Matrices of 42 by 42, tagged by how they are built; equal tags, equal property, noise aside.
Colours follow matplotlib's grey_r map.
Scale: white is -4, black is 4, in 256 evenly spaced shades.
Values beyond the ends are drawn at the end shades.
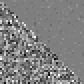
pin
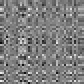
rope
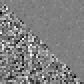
pin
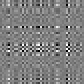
rope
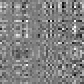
rope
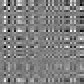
rope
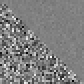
pin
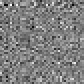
rope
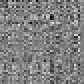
rope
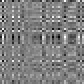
rope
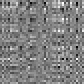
rope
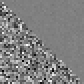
pin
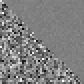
pin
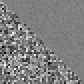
pin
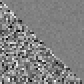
pin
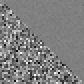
pin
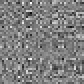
rope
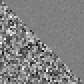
pin
